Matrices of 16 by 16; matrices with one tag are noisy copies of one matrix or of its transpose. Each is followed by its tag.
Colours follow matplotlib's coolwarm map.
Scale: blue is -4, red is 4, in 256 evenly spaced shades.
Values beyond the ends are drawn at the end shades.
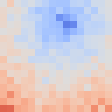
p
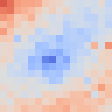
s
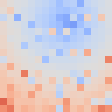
p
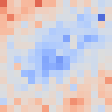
s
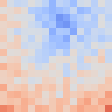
p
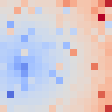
p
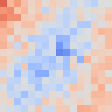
s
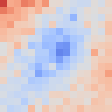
s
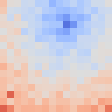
p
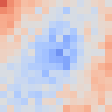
s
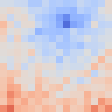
p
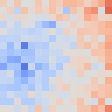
p
